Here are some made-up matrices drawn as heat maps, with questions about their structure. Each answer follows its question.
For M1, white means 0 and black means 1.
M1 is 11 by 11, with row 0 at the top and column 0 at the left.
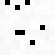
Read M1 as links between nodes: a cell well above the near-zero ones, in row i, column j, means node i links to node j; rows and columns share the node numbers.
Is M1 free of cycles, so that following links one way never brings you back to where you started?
yes
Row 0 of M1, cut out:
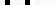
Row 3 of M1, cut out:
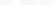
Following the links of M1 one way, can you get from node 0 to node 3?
yes
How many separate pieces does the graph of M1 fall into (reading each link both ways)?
5
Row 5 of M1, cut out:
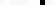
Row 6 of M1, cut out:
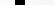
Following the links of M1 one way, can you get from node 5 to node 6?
yes
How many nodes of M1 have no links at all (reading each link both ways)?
4
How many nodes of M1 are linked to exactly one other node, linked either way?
1
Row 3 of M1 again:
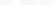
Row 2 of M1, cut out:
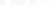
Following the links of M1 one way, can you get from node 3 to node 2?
no
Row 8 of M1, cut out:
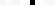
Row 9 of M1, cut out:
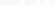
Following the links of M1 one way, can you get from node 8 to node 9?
no
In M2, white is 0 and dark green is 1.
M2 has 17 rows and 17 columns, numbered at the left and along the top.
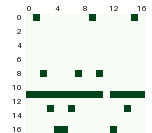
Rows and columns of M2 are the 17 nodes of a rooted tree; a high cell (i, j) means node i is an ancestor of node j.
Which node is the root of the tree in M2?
11
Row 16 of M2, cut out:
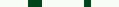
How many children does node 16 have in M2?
3
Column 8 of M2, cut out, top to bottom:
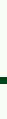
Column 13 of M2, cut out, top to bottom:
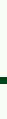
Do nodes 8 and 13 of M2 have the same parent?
yes
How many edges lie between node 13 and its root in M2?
1
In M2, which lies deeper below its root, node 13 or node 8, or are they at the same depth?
the same depth
